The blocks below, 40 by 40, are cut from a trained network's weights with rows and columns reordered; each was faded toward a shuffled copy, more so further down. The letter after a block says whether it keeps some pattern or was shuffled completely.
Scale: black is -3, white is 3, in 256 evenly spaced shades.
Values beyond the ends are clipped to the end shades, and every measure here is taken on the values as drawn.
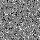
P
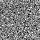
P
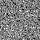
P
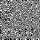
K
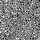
P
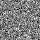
P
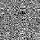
K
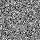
P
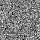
P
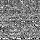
K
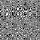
K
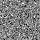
P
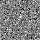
P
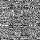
K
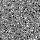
P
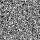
P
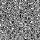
K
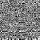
K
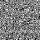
K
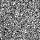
P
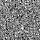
K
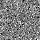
P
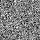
P
